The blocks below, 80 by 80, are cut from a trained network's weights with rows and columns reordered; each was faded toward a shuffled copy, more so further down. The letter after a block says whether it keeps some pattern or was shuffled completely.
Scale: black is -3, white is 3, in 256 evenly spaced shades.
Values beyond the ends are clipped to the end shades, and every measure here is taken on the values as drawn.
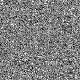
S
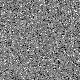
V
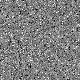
V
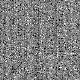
S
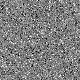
V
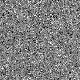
S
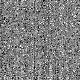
S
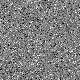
V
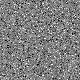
V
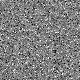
V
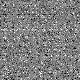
S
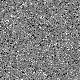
V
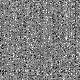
S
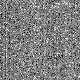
S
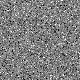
V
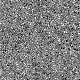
V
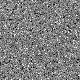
V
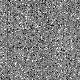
S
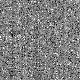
S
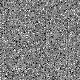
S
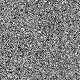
V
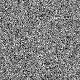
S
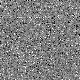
S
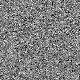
S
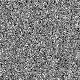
V
